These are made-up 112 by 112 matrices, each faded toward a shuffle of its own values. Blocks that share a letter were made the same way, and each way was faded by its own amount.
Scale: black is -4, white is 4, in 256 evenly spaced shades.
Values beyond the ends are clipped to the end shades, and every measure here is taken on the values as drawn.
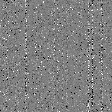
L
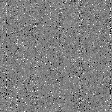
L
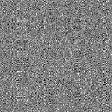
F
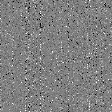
L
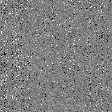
L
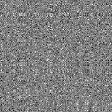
F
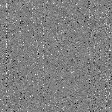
L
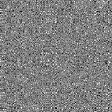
F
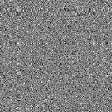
F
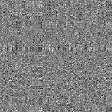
F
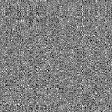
F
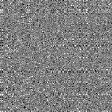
F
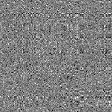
F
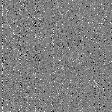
L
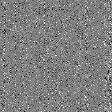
L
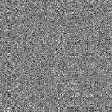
F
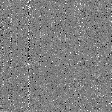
L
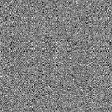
F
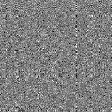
F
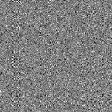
F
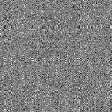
F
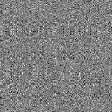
F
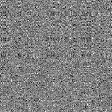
F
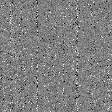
L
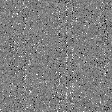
L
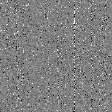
L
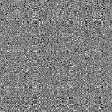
F
